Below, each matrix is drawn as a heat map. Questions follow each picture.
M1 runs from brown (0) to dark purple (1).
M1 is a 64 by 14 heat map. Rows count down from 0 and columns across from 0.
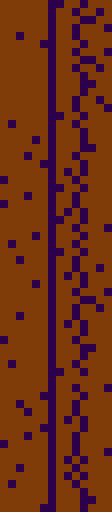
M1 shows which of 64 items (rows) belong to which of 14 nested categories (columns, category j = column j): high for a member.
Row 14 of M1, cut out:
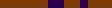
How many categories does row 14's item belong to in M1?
3
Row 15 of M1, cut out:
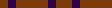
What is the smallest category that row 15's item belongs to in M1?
1
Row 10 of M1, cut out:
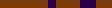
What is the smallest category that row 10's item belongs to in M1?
11
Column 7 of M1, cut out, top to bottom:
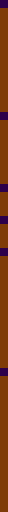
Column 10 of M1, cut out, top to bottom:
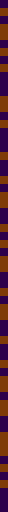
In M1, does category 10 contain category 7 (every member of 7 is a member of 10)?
yes
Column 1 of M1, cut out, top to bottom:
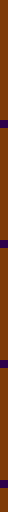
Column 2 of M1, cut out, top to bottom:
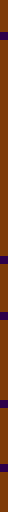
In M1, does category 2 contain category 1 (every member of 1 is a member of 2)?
no
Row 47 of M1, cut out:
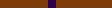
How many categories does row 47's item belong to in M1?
1
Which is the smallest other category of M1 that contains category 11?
10
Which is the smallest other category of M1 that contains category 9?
6
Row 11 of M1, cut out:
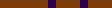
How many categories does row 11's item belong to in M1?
2
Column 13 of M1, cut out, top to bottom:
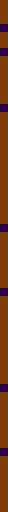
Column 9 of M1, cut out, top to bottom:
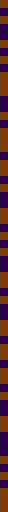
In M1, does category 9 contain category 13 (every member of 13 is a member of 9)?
yes
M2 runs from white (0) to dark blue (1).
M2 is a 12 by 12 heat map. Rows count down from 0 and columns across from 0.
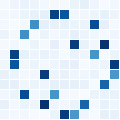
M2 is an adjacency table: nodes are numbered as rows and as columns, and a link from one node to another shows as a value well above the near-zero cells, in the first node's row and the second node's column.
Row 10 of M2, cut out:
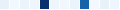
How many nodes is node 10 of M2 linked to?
2
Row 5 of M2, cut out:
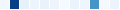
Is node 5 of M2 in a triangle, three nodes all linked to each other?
no
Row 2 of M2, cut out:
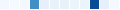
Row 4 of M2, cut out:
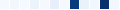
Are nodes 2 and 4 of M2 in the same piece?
yes
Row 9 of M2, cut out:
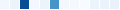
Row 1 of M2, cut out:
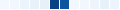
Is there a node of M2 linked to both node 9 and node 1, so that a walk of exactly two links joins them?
yes
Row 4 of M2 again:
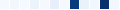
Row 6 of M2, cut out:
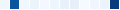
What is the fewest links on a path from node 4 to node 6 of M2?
3
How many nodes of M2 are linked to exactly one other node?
2
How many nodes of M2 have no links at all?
1
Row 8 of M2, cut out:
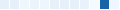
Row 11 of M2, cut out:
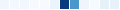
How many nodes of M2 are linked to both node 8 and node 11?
0
